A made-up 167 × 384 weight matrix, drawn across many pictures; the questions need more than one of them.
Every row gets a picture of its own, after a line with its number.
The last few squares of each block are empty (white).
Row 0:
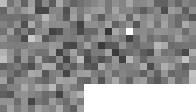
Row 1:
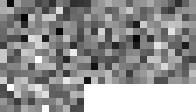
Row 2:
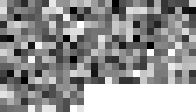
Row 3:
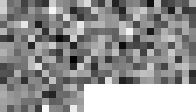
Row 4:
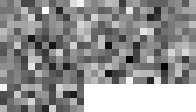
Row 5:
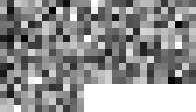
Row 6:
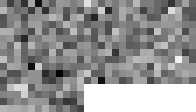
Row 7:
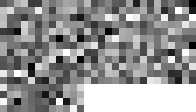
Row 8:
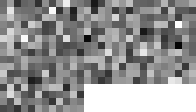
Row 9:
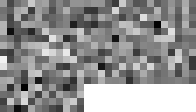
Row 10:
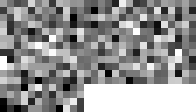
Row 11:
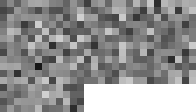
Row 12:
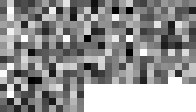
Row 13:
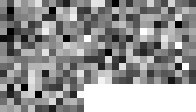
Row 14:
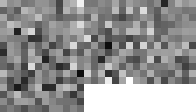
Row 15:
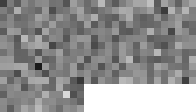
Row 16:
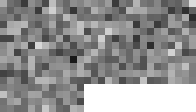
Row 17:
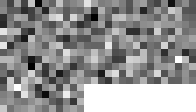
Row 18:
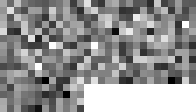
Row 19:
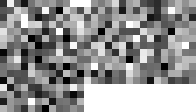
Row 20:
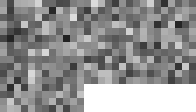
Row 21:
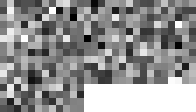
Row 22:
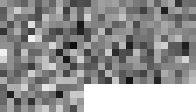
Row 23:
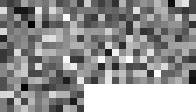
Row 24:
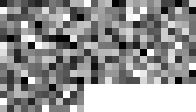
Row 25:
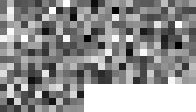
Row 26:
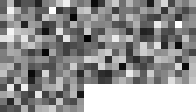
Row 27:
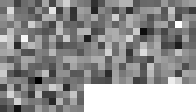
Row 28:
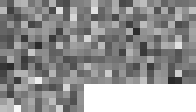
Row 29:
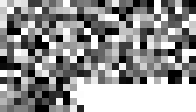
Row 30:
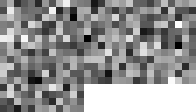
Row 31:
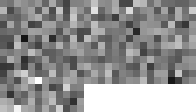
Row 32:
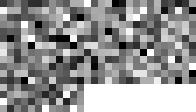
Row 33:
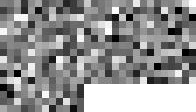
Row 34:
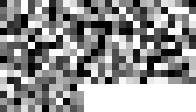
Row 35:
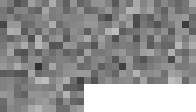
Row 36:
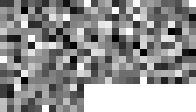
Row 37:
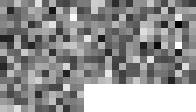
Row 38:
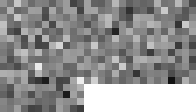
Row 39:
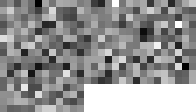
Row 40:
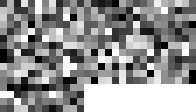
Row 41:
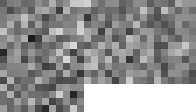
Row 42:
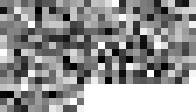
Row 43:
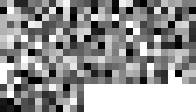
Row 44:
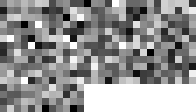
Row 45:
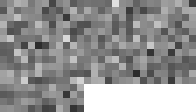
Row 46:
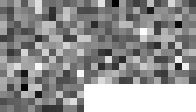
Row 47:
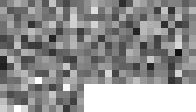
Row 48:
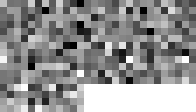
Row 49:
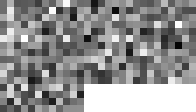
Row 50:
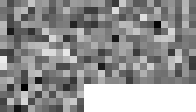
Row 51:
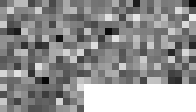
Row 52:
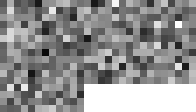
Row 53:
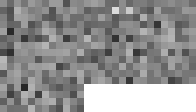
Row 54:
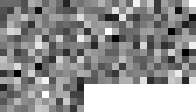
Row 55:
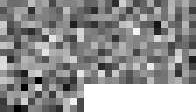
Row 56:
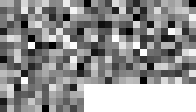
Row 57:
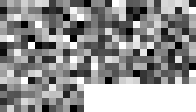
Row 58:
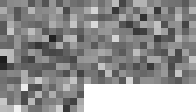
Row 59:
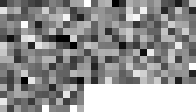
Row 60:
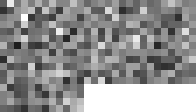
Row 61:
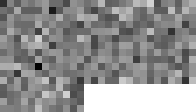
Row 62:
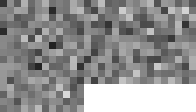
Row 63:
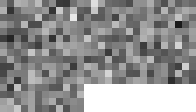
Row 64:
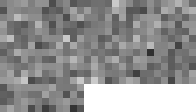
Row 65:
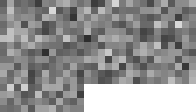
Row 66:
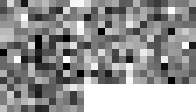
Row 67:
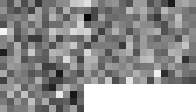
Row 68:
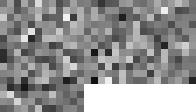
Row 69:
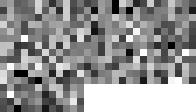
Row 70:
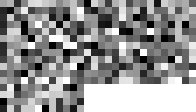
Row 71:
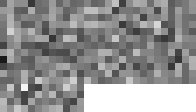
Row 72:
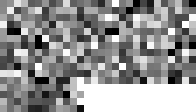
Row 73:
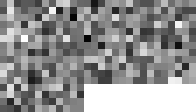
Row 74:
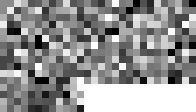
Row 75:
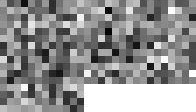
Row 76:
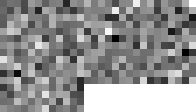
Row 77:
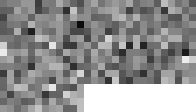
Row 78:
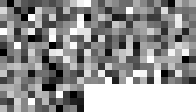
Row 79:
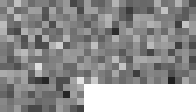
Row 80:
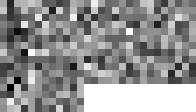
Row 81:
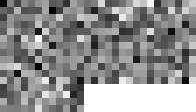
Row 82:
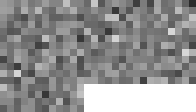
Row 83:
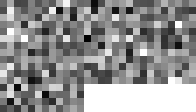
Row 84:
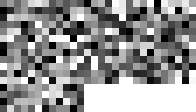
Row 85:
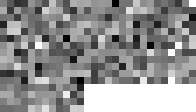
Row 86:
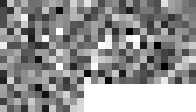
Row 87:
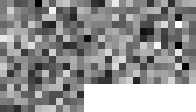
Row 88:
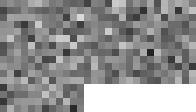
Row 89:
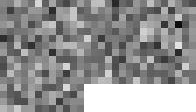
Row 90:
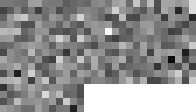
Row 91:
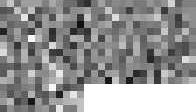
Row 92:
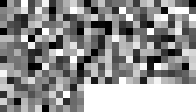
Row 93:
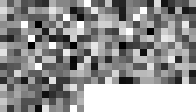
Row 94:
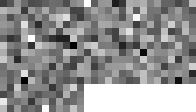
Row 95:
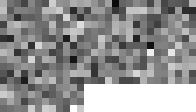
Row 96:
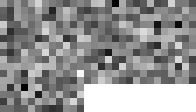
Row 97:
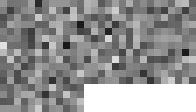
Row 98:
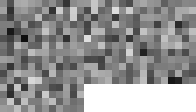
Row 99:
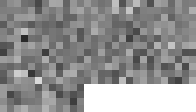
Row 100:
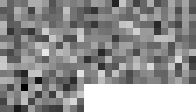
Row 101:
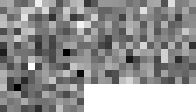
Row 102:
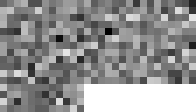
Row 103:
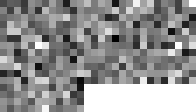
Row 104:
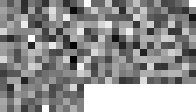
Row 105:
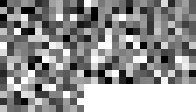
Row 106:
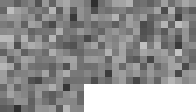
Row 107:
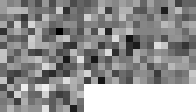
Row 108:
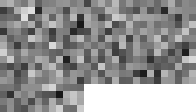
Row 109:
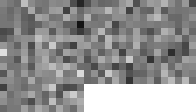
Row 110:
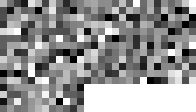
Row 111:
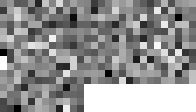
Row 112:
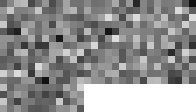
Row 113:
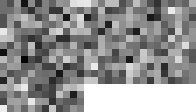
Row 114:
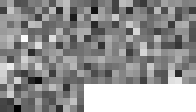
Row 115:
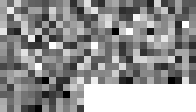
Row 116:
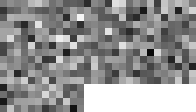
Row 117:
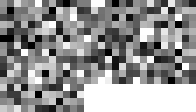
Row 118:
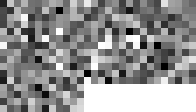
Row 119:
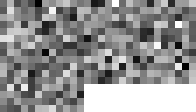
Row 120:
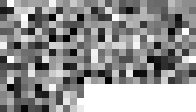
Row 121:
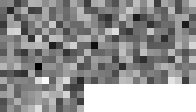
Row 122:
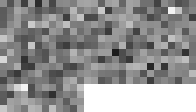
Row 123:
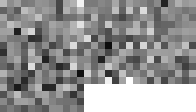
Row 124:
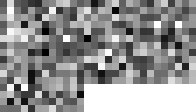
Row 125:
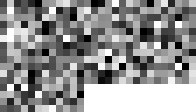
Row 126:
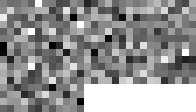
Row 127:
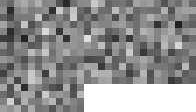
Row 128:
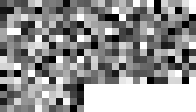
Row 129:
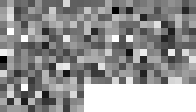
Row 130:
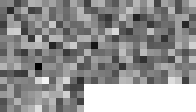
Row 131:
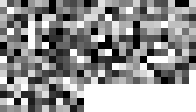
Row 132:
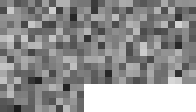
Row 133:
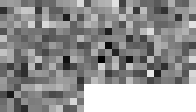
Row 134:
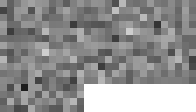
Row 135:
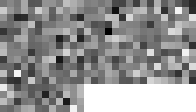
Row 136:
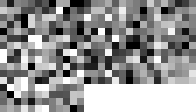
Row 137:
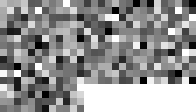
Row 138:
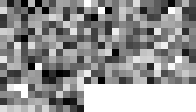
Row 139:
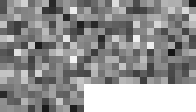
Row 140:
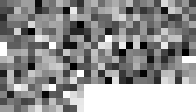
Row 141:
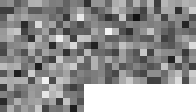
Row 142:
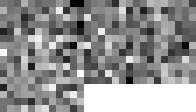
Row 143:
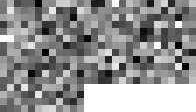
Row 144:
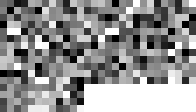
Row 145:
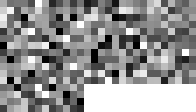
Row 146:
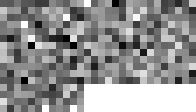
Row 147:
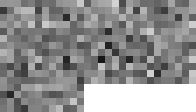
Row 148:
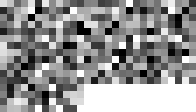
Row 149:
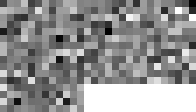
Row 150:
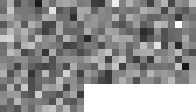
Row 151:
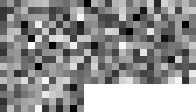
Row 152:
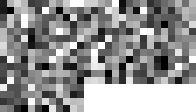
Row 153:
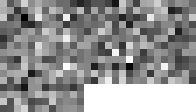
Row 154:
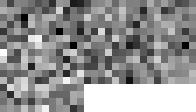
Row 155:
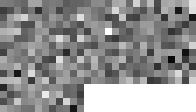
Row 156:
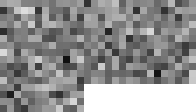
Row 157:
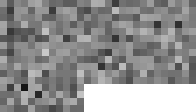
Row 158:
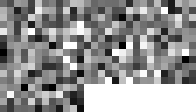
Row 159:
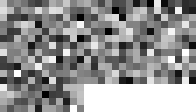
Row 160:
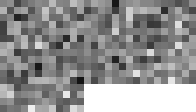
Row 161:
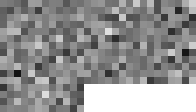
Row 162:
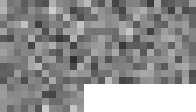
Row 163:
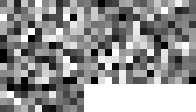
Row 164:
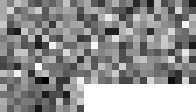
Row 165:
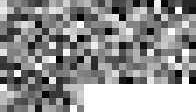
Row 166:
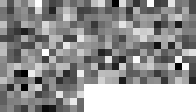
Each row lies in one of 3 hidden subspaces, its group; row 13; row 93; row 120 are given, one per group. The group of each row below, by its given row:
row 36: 93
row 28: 13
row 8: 13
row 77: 120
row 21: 13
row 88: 93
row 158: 120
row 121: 93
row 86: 120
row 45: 93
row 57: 93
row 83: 13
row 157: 13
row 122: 120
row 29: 93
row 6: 120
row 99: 13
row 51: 93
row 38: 93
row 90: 93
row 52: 13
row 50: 13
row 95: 93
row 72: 93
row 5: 13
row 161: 93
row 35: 93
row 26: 13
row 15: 93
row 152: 120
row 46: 13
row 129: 13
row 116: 93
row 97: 120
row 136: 120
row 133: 120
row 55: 13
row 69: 13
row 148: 120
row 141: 93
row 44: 93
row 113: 120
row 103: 93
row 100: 13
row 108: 120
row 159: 93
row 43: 13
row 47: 13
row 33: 93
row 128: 93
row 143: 13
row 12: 13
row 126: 120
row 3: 93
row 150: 13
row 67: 120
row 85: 93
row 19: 120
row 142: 120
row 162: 93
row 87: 13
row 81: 93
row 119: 13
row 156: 120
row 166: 13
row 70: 93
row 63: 13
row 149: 93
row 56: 93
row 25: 13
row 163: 120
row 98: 13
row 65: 13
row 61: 93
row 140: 120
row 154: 120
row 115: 93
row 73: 13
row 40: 120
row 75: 120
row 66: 120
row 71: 13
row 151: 93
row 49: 13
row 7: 93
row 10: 13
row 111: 13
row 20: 13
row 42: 120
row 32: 93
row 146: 93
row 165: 93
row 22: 120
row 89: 13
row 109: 120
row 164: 93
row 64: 93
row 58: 13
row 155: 93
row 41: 120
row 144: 93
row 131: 120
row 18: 93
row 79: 93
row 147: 120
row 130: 93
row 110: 93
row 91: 120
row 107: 120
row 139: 93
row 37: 13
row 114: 13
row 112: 93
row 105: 120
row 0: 120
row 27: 13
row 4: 120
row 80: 13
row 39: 13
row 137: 93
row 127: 13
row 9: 13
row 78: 120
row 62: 93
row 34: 93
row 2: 93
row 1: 120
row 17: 120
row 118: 120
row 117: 13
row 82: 93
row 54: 93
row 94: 93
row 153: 120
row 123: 120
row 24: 93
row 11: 93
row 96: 13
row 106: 13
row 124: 13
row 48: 120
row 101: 120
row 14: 120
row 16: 93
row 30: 13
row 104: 93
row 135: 93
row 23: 120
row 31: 13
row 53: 13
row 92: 93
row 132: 13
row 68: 120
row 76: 93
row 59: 93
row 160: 93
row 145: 120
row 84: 93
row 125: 13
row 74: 93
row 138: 120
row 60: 120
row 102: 93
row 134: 13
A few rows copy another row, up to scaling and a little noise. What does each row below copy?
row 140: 77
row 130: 121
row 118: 86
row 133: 147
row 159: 165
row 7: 102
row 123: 14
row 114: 43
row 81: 61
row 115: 18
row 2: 95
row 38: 79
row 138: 6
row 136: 154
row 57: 44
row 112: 51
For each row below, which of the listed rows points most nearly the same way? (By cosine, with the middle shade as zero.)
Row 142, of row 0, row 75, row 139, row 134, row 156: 0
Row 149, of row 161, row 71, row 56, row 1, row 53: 56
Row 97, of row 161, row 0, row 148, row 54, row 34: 148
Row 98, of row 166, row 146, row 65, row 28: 28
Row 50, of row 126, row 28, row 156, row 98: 98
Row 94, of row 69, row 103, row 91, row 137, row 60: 103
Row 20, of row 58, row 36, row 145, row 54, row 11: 36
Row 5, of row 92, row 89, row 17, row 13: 13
